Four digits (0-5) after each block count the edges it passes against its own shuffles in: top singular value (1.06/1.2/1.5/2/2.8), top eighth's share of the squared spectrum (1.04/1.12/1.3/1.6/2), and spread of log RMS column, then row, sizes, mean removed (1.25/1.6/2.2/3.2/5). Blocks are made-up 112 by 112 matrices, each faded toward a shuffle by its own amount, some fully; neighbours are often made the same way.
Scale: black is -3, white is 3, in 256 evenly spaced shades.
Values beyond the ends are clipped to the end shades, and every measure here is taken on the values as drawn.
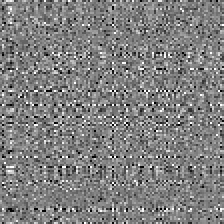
5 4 3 4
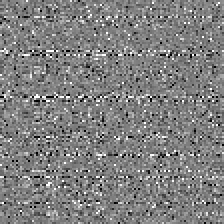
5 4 1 3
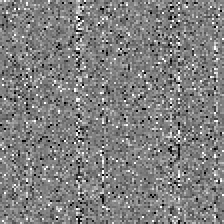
2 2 3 0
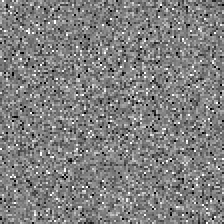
0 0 0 0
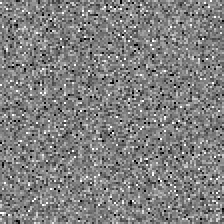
0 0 0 0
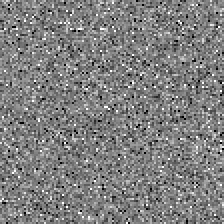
0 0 0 0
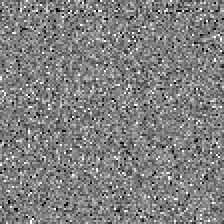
1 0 0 1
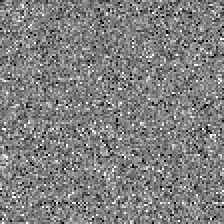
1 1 0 2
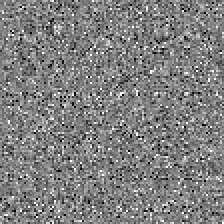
4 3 2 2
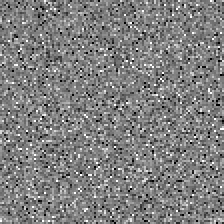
2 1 0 0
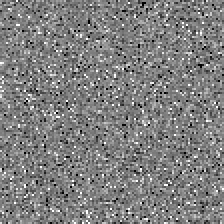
2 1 0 0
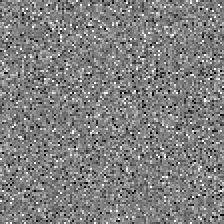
3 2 0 1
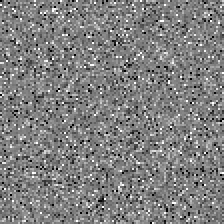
0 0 0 0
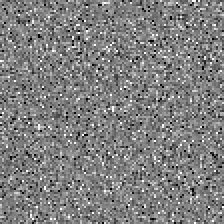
3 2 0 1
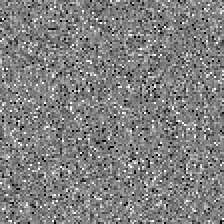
3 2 0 0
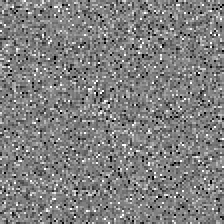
3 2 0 0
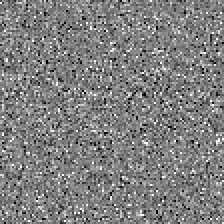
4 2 1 1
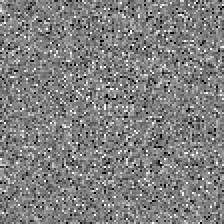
3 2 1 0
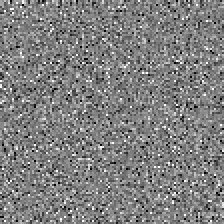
4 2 1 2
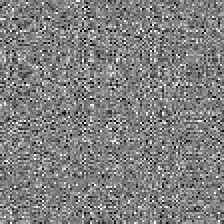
5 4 3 3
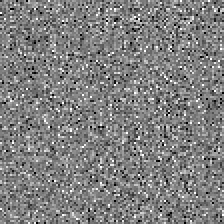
4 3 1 1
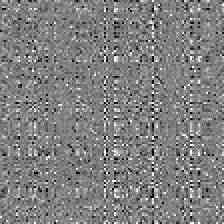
5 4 4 3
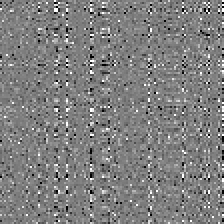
5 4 4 3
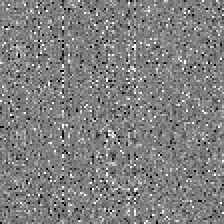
4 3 2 1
